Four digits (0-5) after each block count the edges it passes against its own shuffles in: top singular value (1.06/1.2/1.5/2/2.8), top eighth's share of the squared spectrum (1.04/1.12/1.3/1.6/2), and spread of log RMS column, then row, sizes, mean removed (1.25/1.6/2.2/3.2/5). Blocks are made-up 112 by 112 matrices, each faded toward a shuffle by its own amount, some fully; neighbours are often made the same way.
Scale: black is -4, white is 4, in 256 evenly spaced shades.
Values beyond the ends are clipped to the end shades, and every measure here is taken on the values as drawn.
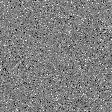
1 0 0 0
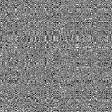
5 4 3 3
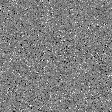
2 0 0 0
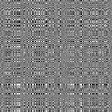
5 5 4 4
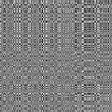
5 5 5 4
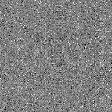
4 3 1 1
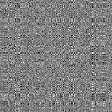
5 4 3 3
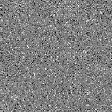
4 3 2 2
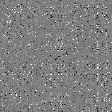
4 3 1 1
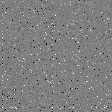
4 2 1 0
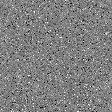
2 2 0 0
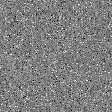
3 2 0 0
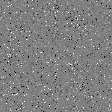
3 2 1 0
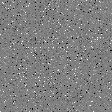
3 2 1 1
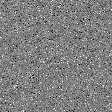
1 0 0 0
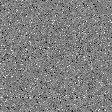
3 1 0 1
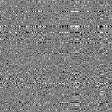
5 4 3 4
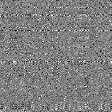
4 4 1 3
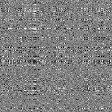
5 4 2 4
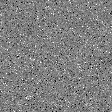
2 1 0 0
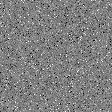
1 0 0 0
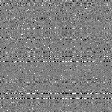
5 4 2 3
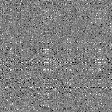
4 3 2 3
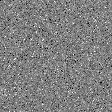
0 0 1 0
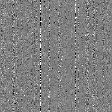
4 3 4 0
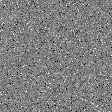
0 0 0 0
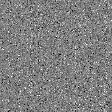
1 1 2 0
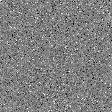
1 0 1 0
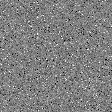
0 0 0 0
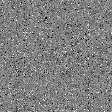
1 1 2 0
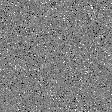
0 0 0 0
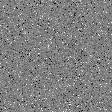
1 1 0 0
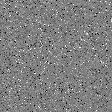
2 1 0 0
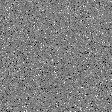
0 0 0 0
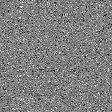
3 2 1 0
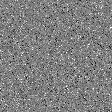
2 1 0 0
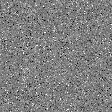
2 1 0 0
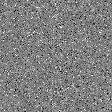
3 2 0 0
